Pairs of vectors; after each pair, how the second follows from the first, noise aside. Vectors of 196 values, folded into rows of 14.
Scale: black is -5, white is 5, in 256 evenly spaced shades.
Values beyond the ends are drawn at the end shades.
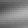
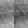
wrapped around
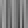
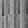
wrapped around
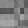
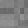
shrunk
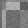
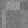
shrunk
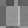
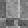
wrapped around
